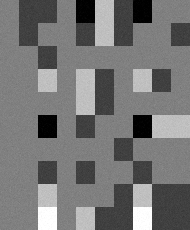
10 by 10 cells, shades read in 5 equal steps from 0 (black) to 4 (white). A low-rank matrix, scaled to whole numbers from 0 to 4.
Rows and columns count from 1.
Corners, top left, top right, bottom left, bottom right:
2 2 2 1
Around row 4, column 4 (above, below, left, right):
2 2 3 3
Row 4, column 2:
2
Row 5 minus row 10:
0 0 -2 0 0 0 1 -2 1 1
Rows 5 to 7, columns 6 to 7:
1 2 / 2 2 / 2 1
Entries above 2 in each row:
1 1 0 3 1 2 0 0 2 3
